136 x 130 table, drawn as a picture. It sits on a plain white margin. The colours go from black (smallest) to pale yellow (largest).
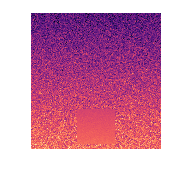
In the bottom middle lies a patch that is calmer than the rest. The bottom middle is the calmest part. There is an overall slope up to the bottom. No regular stripes run through it. Fine speckle covers the field. Overall the values sit about 50% of the way up the scale.
